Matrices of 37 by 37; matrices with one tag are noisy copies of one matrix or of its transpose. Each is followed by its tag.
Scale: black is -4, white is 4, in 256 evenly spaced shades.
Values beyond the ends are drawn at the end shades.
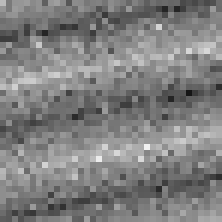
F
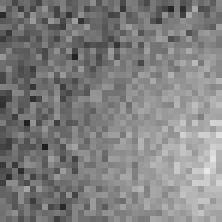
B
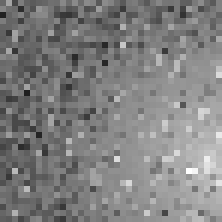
B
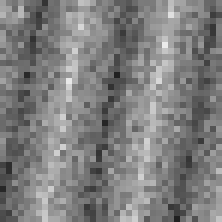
F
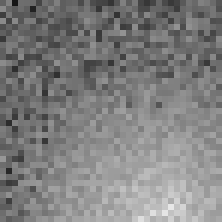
B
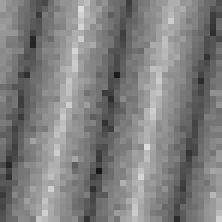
F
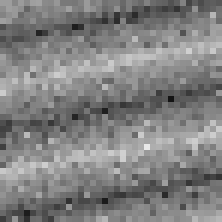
F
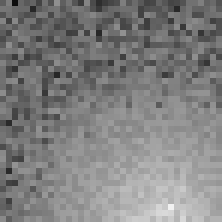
B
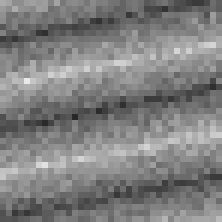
F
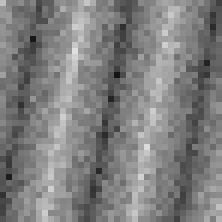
F
